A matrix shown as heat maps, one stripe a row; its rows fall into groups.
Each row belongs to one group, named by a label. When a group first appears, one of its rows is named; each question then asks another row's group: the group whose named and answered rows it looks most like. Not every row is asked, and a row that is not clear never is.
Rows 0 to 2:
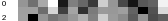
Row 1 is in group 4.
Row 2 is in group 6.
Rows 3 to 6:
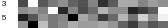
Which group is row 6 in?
6
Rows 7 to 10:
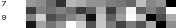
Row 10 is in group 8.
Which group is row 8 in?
4
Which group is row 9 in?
4
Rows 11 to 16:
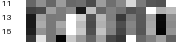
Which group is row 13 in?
8
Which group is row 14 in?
8
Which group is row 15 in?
8
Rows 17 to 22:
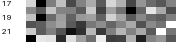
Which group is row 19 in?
6
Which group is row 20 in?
4
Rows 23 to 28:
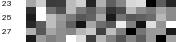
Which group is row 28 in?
8
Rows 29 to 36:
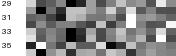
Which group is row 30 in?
6
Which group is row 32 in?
4
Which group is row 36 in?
6
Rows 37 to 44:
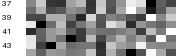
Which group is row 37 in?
4
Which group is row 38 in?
4
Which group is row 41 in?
4
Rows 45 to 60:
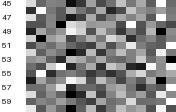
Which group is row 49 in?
8
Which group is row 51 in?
4
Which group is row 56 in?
8
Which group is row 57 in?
4
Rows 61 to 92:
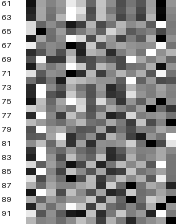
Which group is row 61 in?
8
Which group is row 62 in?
8
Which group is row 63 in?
8
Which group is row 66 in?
8
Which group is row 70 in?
8
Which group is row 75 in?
8
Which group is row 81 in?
4
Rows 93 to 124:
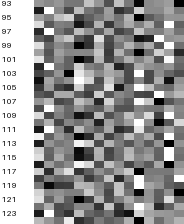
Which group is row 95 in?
6
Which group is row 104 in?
8
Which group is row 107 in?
4
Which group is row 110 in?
4
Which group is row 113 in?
8
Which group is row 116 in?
8
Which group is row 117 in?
6
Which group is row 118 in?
4
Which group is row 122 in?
4
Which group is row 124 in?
6
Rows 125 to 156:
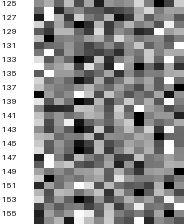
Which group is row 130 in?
6
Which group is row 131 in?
4
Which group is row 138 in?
8
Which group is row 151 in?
8
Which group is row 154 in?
4
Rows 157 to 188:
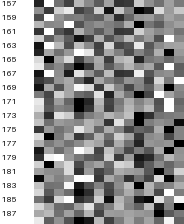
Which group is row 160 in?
6
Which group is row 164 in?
8
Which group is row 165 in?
6
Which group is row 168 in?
4
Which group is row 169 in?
8
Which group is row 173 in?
6
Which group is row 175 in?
8
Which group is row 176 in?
6
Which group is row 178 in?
8
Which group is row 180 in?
6
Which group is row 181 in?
4
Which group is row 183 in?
6
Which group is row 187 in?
4
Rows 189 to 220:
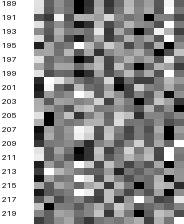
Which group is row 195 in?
8
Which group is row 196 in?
4
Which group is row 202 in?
8
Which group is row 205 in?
6
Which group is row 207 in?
8
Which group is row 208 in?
8
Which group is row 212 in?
8
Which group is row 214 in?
8
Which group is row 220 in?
4
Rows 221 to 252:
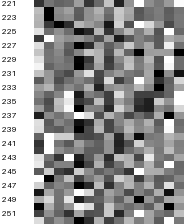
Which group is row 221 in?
4
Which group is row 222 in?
6
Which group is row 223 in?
6
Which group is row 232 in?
4
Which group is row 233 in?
4
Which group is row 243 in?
6
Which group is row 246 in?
6
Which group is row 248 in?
8
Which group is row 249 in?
6
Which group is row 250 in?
8
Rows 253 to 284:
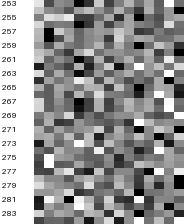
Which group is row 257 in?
6
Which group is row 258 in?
6
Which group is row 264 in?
8
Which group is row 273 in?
8
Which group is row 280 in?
6
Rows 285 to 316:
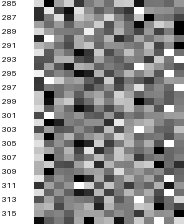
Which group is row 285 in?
6
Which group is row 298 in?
6
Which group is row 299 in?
6
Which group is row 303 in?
4
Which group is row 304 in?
6
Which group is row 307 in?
6
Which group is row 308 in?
4
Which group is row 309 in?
6
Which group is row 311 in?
8
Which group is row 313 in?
4
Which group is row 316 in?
4
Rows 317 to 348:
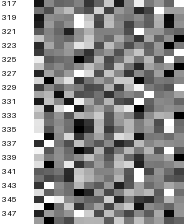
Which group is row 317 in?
4
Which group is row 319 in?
8
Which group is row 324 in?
4
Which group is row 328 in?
6
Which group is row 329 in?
4
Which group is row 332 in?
6
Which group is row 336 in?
6
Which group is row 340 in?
6
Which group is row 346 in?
6
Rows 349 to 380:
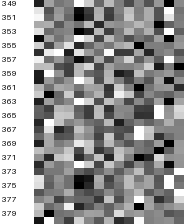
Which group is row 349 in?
8
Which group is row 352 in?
4
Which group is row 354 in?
8
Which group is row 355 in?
6
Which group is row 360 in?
8
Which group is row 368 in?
4
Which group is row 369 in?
8
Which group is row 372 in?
8
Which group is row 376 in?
4
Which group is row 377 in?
4
